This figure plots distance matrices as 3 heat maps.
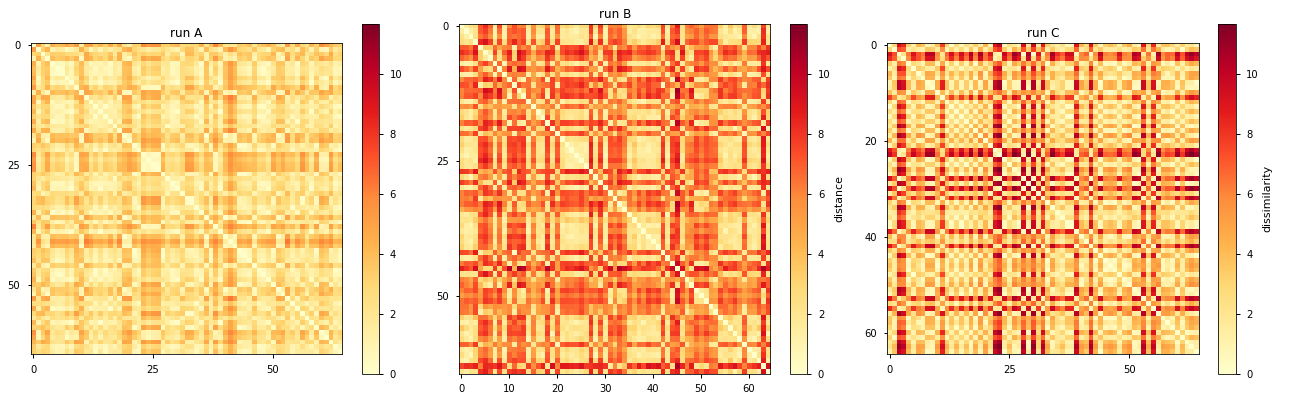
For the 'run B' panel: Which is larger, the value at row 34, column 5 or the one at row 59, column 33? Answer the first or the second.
the first
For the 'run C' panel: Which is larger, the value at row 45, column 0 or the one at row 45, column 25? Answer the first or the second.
the first
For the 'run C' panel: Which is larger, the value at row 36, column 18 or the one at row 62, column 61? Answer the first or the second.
the second
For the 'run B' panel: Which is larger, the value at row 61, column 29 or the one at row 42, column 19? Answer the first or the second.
the second
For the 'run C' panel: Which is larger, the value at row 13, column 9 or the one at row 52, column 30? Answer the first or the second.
the second
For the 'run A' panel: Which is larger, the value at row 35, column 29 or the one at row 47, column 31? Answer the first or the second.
the second
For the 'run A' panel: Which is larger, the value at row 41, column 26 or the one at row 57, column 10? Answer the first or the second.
the first
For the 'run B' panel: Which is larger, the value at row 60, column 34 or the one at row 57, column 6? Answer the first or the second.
the second
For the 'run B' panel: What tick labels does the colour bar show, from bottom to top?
0, 2, 4, 6, 8, 10
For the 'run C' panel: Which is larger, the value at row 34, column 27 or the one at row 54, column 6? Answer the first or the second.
the second
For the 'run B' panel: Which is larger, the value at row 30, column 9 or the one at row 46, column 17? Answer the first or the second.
the second
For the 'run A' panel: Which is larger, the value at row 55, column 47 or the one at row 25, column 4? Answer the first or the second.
the second
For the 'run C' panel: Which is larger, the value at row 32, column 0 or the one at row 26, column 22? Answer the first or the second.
the second
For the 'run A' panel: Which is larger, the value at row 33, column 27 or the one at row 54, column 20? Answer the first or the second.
the second
